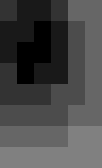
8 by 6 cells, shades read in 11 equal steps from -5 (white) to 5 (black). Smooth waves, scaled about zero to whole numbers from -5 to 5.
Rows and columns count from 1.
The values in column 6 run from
0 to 1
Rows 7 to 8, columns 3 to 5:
1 1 0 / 0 0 0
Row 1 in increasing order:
1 1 3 3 4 4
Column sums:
20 24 24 20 10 6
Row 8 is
0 0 0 0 0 0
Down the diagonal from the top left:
3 4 5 4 2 1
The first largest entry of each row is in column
2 3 2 2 1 1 1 1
